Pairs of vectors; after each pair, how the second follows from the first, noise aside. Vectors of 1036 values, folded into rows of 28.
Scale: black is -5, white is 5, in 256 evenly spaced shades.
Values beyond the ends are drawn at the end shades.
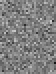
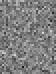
shuffled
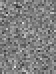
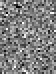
scaled up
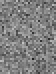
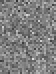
negated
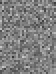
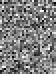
scaled up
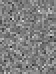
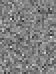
negated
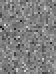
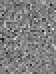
shuffled
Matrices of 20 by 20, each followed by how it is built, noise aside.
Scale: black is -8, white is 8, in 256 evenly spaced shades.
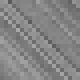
Toeplitz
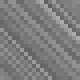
Toeplitz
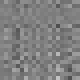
low rank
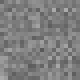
low rank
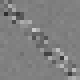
banded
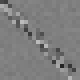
banded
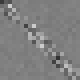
banded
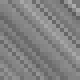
Toeplitz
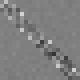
banded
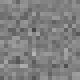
low rank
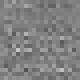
low rank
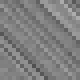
Toeplitz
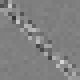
banded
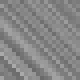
Toeplitz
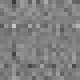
low rank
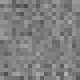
low rank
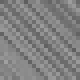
Toeplitz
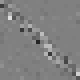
banded
